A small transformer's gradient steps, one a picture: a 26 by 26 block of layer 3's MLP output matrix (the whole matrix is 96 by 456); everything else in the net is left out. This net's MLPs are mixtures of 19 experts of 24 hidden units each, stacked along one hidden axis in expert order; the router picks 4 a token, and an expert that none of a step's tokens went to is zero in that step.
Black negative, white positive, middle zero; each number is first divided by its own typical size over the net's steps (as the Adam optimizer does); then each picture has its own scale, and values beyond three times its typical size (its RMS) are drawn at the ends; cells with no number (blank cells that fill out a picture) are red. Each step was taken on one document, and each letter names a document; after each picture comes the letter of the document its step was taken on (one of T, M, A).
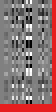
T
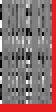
T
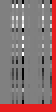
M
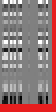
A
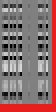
A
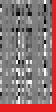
T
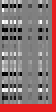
A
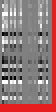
A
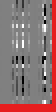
M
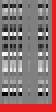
A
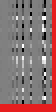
M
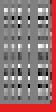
T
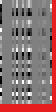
T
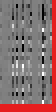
M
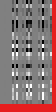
T
